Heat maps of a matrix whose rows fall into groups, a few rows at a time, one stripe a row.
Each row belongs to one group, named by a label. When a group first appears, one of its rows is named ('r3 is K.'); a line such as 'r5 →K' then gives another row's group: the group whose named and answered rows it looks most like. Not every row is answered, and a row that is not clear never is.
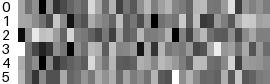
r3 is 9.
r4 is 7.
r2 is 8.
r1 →9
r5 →9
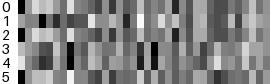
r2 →8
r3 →9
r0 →8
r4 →9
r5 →8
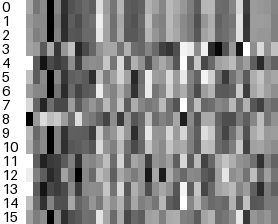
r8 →8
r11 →9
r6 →7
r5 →7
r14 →9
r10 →7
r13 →9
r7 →9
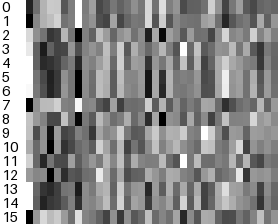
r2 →9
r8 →9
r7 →8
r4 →9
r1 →8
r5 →9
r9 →7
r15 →8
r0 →8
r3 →9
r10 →7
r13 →9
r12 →7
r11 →9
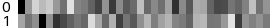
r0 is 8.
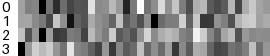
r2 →7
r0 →7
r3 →8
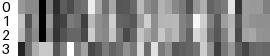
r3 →8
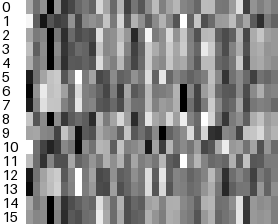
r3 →7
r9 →9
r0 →7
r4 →7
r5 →8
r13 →8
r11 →9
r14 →7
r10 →9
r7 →8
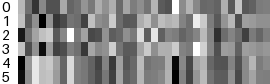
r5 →8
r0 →9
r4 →8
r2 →8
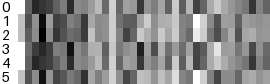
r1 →7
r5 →7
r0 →9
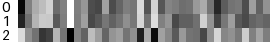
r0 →8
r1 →8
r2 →9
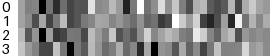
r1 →9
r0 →7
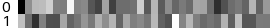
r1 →9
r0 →8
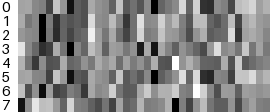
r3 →9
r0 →9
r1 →7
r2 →7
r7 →8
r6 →7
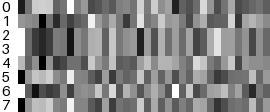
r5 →8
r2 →9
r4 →7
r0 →8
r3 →9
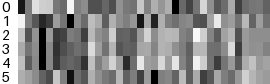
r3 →7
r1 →9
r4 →7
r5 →9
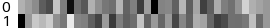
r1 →8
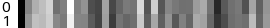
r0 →8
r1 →8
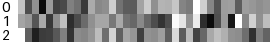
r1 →9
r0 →7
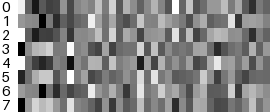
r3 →8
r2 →9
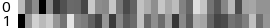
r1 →8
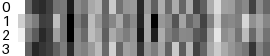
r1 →9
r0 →9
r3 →9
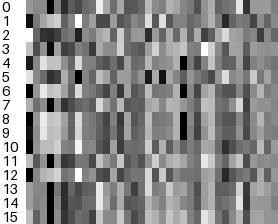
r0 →7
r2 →9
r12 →8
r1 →8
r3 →7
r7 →7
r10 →8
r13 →7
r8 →8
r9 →8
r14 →7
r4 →8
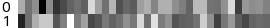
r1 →8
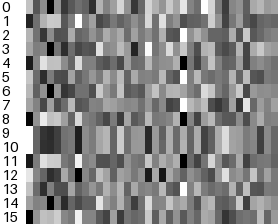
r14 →7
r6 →7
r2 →9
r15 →8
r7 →9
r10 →9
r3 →7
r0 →7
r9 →9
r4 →8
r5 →9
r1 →8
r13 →9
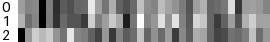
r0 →7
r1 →7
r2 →8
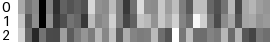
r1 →7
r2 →9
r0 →7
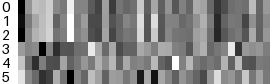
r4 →9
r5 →9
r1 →8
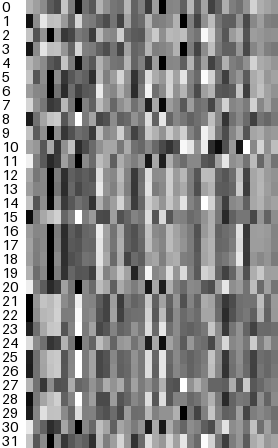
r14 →7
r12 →7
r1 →8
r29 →8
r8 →8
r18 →7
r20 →9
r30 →9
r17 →7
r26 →8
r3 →8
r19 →7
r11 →9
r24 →9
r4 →9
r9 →7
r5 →7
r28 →8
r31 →7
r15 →8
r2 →7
